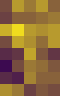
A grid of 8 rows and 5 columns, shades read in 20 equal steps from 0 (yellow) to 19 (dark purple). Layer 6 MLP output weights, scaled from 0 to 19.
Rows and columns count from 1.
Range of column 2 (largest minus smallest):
17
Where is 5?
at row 4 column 2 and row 5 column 3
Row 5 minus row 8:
9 6 -9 0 2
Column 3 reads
9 11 6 7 5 9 8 14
